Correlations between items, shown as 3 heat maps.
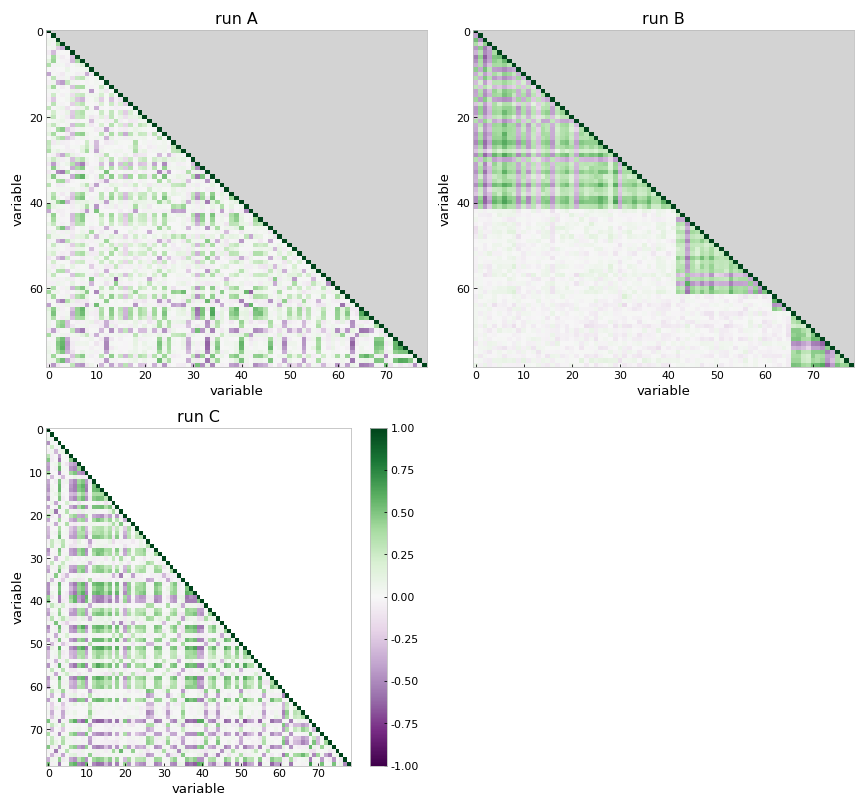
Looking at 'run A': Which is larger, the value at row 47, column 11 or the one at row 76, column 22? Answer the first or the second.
the second
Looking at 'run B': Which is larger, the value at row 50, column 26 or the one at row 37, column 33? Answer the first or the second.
the second
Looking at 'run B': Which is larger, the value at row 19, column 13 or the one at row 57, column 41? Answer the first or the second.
the second
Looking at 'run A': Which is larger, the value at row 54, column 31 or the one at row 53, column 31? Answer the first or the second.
the second
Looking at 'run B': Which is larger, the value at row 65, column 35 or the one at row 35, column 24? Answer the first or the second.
the second
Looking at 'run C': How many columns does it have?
79
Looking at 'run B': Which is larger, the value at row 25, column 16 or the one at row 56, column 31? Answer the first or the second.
the second
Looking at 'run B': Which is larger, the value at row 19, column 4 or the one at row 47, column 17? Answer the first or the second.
the first
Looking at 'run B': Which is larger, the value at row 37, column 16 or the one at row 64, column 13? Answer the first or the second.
the second
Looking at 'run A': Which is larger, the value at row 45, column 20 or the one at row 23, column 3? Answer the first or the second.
the second
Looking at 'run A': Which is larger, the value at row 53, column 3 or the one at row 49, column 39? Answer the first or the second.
the second
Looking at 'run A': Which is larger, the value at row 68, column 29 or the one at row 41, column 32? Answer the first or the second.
the second
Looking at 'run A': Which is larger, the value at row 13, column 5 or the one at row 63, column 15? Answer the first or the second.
the second
